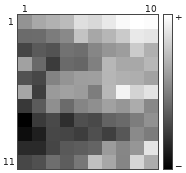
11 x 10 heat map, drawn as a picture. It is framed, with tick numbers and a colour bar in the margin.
The field climbs toward the top right. Stripes running across repeat 2 times from top to bottom. The top right is the ninth with the highest average. The ninth with the lowest average is the bottom left. On average the colour sits 50% of the way up the scale.
